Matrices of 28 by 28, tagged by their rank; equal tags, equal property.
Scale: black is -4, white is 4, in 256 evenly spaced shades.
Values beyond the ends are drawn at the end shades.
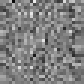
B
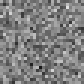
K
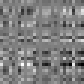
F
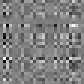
F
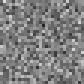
K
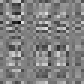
F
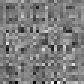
B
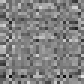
B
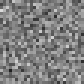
K
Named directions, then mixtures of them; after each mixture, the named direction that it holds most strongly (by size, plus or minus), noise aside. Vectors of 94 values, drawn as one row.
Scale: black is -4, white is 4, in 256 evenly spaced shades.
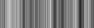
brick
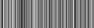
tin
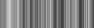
brick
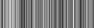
tin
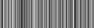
tin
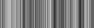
brick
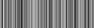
tin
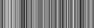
tin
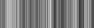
brick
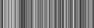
tin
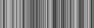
brick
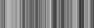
brick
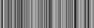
tin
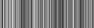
tin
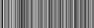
tin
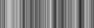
brick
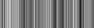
brick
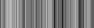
brick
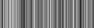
tin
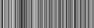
tin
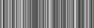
tin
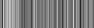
tin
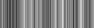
brick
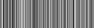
tin
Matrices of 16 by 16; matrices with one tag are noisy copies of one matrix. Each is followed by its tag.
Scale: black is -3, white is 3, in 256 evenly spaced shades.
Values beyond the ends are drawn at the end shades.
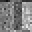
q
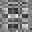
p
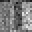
q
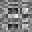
p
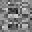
p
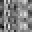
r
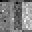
q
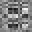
p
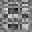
p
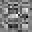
p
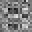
p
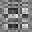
p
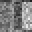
q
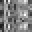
r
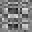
p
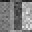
q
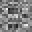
p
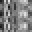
r
